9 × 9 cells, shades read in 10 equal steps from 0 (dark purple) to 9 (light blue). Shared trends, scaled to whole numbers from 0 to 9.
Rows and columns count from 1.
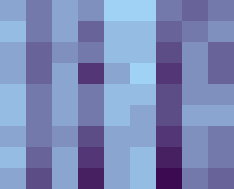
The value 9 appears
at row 1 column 5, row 1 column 6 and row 4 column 6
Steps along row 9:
down up down up up down up down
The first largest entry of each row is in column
5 1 5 6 1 1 1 1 6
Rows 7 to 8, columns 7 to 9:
2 6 5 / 1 6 5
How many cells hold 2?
4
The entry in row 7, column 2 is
5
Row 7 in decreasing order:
7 7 7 6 6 5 5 3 2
